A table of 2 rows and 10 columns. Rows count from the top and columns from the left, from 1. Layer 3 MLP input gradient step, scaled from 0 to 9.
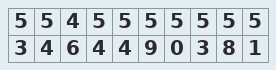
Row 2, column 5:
4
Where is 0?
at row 2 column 7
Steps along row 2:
up up down same up down up up down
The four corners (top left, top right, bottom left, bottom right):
5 5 3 1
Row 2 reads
3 4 6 4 4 9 0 3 8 1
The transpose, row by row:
5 3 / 5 4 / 4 6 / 5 4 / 5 4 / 5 9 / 5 0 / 5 3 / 5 8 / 5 1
